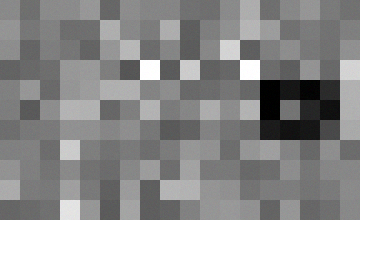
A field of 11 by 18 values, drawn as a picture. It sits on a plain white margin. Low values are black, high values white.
The middle right is the ninth with the lowest average. In the middle right lies a patch that is lower than the rest. A few values lie far out on both sides of the bulk.
